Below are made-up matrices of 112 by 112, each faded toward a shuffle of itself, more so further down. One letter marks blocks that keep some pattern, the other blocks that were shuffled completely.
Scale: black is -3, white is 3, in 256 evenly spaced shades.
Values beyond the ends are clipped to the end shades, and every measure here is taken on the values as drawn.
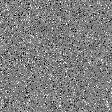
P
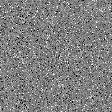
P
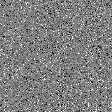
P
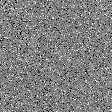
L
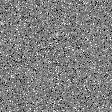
L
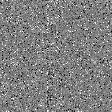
P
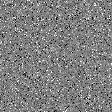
P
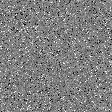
L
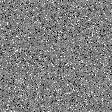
L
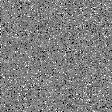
P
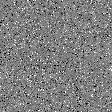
L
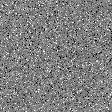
L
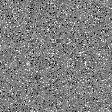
P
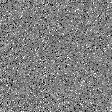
P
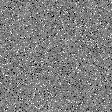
L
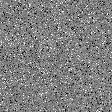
L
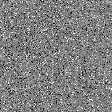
P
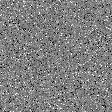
L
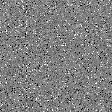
P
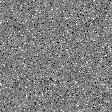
L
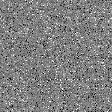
P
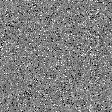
P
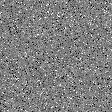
L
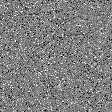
L
